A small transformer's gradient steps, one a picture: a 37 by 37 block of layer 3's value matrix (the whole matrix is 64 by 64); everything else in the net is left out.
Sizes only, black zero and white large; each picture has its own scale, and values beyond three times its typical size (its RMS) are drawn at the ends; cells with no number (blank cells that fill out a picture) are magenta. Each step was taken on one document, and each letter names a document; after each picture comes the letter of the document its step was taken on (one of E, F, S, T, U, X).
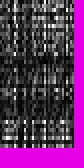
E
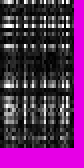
E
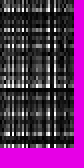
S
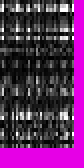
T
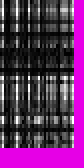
T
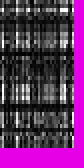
T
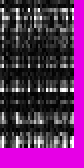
T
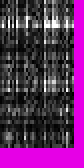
E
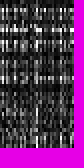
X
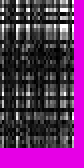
T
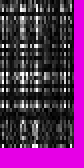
X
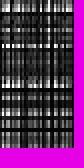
S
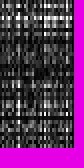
E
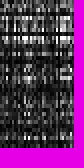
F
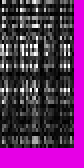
X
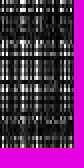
X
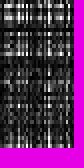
E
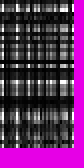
T
